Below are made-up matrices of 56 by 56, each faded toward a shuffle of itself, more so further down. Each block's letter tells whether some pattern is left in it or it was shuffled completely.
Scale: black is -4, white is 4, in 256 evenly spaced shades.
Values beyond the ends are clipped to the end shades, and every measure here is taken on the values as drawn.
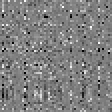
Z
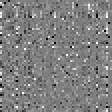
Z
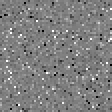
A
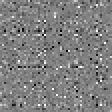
Z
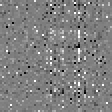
Z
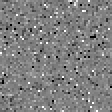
A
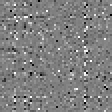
Z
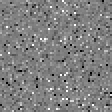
A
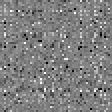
Z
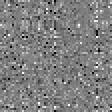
Z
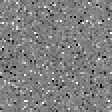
A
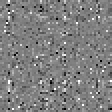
Z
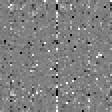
Z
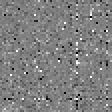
Z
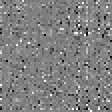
Z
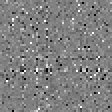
Z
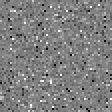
A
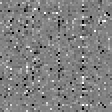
Z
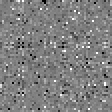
Z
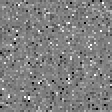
A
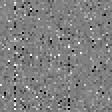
Z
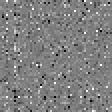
Z
